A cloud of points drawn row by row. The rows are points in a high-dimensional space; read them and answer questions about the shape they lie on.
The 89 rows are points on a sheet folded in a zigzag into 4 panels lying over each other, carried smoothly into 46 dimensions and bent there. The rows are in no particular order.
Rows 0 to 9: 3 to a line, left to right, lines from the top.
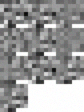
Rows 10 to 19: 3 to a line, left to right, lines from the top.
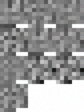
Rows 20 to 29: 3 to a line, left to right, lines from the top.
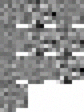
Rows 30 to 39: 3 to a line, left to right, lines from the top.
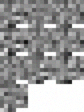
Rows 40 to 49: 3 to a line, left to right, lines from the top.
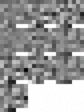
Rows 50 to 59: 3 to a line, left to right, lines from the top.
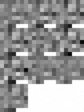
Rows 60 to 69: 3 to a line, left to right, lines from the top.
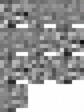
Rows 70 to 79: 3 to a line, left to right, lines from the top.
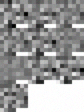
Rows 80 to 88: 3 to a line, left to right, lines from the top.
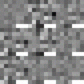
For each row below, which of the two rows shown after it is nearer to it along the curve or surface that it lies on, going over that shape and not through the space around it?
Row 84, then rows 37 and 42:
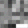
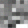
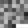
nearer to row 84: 37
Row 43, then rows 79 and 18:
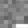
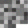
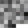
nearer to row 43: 79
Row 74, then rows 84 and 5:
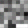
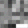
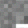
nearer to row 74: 84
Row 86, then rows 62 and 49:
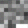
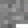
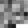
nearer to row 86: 62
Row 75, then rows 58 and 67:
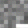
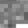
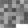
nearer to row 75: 67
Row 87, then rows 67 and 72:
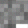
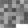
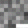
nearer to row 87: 72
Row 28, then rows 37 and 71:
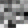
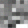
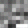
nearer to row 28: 71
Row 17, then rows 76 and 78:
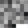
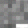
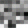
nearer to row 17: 78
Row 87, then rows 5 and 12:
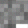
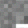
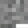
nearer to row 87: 12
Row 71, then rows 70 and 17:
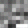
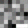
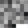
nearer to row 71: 70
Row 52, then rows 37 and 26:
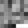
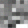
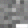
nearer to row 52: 37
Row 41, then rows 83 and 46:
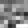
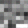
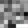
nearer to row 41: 46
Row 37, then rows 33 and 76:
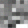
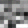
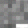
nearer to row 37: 33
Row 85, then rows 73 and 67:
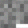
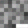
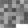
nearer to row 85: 67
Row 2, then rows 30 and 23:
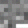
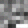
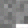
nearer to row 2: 23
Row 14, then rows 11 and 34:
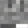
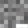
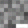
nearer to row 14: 34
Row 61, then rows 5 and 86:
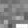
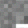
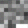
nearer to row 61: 86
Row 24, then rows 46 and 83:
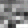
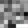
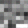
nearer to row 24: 46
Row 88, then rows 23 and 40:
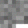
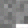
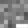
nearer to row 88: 23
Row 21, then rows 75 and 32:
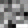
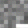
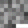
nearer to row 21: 32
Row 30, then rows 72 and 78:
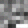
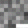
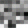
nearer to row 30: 78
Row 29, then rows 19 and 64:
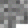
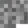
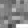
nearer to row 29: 19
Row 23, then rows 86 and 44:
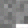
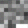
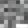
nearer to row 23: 44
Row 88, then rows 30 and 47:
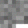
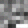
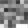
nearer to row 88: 47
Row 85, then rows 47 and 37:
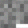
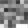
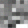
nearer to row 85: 47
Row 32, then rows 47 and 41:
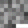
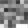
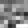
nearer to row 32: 47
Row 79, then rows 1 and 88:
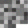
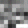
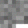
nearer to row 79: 88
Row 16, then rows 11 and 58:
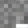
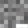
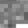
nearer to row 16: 11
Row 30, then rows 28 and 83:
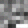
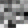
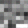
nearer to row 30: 28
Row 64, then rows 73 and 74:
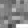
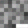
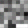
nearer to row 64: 74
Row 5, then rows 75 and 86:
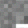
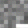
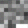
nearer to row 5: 75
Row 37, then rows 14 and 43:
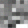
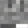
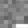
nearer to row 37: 14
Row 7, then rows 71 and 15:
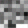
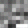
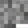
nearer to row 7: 71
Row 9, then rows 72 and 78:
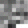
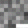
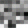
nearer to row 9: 78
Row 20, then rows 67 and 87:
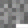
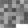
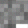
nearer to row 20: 67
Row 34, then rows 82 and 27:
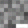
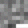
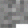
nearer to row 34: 27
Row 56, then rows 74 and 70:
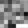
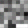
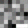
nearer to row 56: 70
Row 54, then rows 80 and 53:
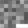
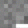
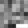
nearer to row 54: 80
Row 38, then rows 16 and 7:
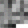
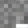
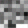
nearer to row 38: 7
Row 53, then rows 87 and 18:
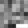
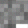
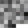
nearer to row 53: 18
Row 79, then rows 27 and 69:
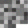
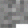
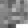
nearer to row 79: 27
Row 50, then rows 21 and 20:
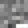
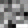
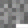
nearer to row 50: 21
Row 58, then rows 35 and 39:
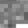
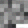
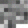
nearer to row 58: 39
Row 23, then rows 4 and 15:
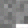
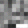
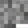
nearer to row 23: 15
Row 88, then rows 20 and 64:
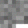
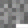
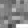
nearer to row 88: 20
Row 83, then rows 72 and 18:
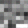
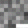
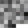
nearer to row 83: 18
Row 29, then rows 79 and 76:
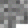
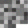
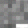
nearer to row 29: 79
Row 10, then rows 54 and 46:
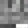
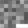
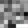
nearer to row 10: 46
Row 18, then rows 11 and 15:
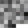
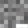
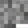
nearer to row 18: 15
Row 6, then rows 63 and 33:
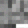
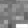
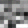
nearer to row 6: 63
